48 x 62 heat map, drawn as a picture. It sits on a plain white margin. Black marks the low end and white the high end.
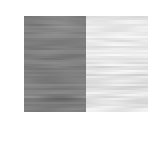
It is made of 1 by 2 panels. Panel 1,1: middling, streaked across, faint in contrast. Panel 1,2: very high, streaked across, faint in contrast.
